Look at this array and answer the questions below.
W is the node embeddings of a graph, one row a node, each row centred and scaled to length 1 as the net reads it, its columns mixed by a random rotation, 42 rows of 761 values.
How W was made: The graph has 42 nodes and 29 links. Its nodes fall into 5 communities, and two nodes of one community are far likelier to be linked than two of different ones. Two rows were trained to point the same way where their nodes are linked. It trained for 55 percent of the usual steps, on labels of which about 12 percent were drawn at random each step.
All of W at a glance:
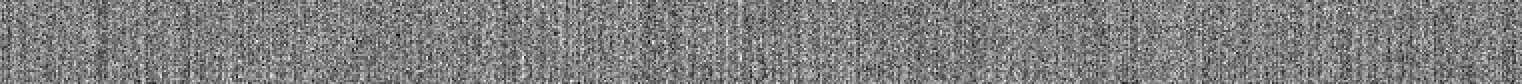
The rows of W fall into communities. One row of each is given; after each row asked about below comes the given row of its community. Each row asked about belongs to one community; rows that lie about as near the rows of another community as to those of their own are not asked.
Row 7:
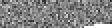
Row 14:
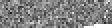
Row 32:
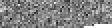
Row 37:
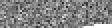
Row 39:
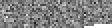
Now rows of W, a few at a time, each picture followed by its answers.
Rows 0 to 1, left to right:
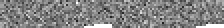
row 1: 14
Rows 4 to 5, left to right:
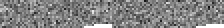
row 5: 32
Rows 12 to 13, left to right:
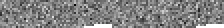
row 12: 37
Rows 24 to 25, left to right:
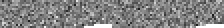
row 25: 14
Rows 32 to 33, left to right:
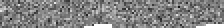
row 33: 39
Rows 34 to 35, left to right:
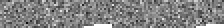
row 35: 7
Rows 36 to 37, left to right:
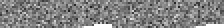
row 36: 37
